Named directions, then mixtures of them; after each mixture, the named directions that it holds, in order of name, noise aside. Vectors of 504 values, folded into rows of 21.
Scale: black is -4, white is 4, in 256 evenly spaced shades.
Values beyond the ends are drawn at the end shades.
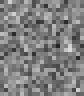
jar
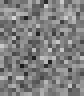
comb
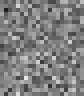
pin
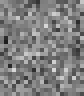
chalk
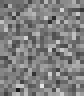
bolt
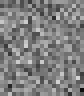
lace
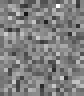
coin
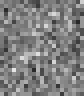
chalk, pin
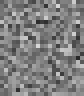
bolt, coin, jar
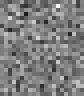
coin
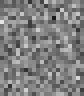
bolt, jar, lace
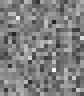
chalk, coin, jar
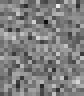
coin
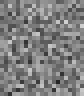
bolt, lace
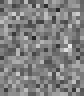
bolt, jar, lace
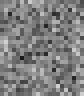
chalk, lace, pin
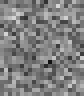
coin, comb, jar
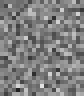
bolt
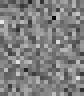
bolt, coin, lace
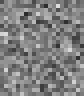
coin, jar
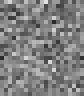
coin, comb, jar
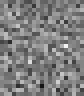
bolt, coin, lace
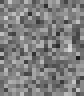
jar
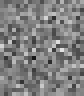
bolt, chalk, comb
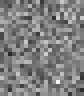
comb, lace, pin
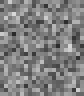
jar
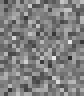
comb, pin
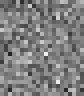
lace, pin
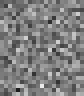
bolt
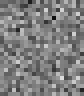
bolt, coin, lace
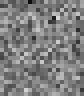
bolt, chalk, lace
